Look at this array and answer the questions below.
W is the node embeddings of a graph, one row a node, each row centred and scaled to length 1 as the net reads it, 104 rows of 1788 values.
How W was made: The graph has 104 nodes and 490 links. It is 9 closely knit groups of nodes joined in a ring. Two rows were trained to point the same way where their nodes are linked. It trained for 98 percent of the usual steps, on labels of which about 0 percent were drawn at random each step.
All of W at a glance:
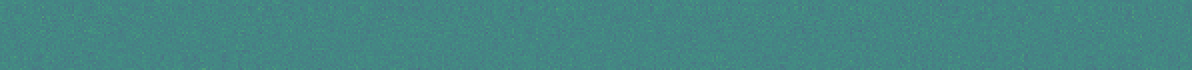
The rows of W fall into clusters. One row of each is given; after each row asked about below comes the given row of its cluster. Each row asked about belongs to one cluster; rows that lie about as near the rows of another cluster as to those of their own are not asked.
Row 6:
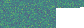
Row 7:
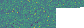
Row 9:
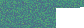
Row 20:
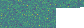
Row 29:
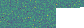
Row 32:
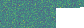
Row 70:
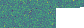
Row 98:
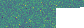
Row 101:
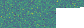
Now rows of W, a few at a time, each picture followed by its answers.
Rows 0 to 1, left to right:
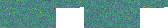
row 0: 70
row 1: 20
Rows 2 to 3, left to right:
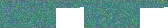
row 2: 29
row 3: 70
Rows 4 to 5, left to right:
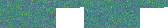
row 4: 20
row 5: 9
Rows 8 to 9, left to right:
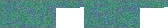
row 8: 98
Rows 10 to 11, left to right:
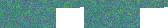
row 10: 20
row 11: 20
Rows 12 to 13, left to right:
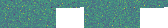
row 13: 98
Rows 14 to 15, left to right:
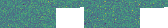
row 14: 20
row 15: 20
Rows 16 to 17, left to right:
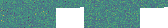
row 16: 9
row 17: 29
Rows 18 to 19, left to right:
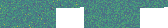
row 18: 29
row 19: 7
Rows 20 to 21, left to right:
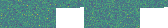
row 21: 32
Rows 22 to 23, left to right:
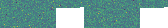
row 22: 29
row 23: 70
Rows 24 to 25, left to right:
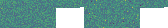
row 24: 9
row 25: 7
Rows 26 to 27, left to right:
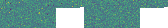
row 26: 9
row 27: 98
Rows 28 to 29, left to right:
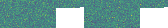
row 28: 70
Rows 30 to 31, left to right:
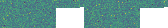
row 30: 70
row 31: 32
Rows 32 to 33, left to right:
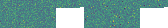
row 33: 98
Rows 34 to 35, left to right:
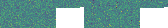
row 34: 101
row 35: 98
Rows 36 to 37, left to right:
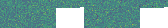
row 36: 20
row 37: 6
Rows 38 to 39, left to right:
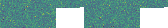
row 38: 32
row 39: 98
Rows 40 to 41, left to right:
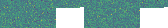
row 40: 101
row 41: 70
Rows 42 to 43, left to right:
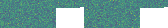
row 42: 6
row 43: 101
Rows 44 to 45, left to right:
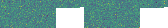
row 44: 29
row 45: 32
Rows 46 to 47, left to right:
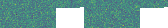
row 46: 32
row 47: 101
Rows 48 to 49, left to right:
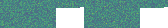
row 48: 6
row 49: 29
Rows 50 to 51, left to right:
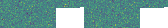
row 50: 6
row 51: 7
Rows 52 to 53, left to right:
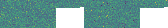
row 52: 101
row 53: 9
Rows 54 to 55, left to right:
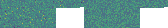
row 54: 29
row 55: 7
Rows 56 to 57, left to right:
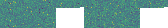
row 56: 9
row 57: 101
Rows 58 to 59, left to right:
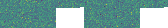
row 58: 6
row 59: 32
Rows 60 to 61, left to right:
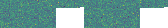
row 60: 6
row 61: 70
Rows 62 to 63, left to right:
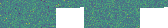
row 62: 7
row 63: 32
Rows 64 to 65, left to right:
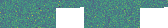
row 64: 7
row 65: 98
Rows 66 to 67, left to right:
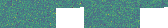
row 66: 32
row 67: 20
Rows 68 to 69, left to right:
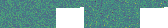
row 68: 101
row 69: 32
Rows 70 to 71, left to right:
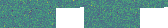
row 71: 20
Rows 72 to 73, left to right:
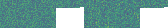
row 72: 32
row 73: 7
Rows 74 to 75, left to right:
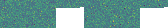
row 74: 101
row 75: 98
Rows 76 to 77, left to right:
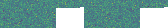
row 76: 6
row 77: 6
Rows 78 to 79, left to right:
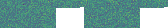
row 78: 20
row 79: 9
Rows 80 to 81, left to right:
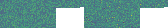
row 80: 7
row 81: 29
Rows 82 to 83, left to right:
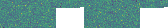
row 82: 20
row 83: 70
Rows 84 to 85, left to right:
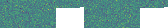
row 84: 70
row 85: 7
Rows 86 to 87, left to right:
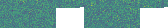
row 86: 70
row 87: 20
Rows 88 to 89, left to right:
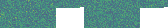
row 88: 101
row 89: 70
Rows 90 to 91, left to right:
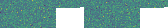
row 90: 7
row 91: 20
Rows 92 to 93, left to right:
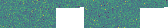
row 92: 70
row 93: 9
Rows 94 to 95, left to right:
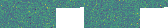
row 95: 32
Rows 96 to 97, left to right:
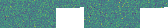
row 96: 70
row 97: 32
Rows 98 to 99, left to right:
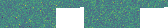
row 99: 20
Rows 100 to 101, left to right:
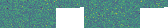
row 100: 70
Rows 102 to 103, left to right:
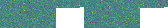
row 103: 29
